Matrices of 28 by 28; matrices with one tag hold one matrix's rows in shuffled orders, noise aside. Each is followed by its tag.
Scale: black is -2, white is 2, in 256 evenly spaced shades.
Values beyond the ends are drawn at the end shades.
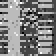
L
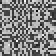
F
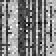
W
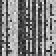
W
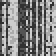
W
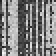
W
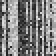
W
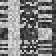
L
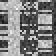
L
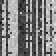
W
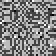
F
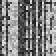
W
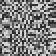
F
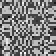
F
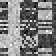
L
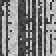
W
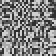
F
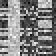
L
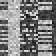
L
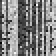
W
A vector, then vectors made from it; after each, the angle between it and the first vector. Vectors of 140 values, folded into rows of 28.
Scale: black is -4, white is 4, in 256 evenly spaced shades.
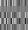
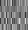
nearly opposite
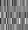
nearly opposite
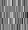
orthogonal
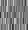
partly aligned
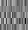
nearly parallel
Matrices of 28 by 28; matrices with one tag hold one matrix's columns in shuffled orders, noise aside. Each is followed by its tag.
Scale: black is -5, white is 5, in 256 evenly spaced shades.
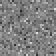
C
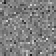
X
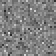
C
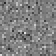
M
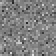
X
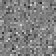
M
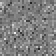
M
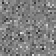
M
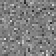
X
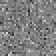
C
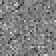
M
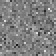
C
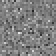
C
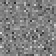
M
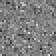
M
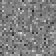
C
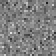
M
